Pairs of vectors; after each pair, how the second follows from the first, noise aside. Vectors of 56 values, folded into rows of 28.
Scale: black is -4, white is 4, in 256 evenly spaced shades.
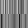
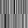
shuffled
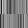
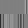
partly zeroed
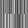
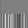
partly zeroed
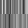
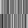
shuffled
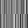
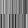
shuffled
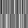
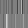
partly zeroed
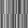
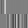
partly zeroed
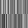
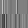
partly zeroed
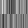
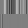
partly zeroed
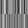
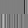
partly zeroed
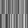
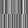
shuffled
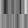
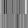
partly zeroed
